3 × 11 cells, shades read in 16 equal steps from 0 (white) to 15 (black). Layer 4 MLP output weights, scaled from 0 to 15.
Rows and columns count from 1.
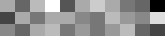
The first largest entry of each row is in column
11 1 11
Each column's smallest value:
5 5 4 0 5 5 3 4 4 7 2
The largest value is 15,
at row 1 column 11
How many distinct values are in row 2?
7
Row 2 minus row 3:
4 -4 3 1 -3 1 0 -2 2 -2 -9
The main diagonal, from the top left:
5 5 5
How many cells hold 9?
4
